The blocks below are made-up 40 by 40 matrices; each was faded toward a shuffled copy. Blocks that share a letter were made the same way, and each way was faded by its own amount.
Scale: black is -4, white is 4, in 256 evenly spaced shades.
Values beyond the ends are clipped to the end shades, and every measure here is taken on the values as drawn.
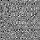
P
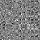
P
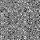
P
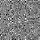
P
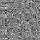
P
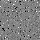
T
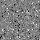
T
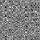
P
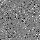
T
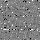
T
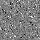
T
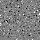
T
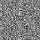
P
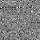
P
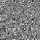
P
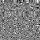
P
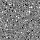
T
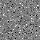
T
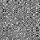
P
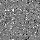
T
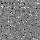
T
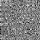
P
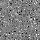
T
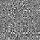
P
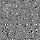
T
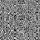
P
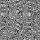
P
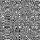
P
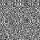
P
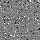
T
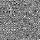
P
